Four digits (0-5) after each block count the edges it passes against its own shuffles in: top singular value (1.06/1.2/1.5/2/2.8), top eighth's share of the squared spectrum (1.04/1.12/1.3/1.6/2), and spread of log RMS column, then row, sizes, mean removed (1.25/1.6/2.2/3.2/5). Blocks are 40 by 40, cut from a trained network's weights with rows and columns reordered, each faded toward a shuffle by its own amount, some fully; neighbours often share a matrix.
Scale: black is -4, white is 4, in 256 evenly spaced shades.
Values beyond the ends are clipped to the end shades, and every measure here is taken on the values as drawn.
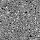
0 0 0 0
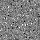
0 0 0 0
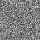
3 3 1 0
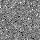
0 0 0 0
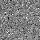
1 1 0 0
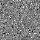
1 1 0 0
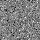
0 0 0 0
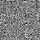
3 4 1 1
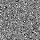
0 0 1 0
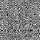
3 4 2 2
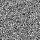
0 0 0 0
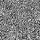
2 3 0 1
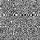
3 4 1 2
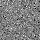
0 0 0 0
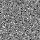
1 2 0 0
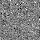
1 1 0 0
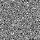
2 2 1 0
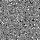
1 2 0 0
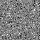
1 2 1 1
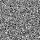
1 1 0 0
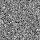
0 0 0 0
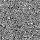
1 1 0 1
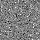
0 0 0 0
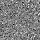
1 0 0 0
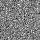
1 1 0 0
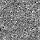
2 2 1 0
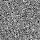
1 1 0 0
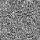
3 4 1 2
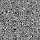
2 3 1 1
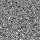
1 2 0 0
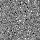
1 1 0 0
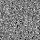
1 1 0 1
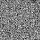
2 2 0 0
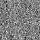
2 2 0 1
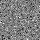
0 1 0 0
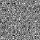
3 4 2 1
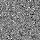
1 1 0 0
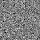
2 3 0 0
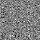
3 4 2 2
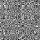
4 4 2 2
